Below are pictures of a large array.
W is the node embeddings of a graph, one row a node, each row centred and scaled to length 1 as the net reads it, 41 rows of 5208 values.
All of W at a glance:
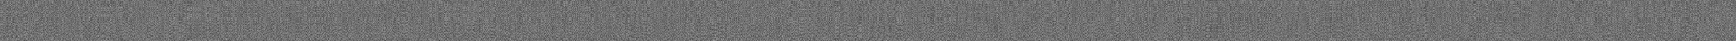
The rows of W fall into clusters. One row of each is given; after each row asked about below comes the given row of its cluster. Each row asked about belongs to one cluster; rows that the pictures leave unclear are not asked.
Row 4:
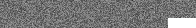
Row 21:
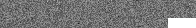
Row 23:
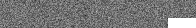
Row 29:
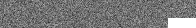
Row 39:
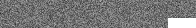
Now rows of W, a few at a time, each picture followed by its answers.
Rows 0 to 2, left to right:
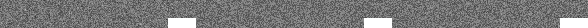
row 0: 21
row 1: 39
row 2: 39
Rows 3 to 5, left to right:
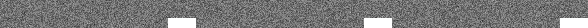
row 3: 39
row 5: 39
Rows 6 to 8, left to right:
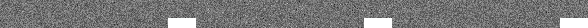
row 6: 4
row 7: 23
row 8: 23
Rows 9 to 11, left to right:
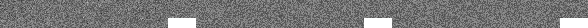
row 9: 4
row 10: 23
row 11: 39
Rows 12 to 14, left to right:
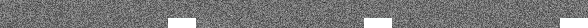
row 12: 21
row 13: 4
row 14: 23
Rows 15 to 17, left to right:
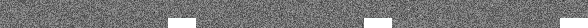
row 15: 23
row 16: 23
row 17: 4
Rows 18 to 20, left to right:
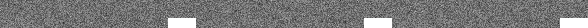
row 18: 4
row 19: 4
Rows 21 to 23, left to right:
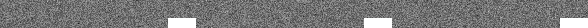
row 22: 4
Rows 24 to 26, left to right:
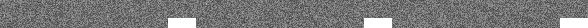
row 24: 21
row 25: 29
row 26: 4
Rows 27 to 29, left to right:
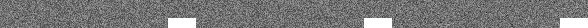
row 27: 21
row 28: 21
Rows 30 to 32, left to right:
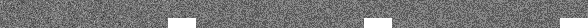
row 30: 29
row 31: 21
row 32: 4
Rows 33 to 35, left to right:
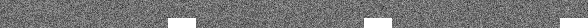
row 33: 39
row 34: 21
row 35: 29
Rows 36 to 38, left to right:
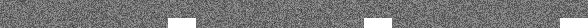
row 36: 29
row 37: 21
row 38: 39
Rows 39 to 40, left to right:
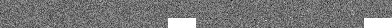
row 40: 23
